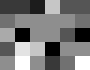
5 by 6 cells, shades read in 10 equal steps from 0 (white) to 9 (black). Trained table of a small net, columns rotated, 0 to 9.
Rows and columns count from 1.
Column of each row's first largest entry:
3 1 2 4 4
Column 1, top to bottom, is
7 5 3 6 4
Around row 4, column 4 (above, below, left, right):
4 7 2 4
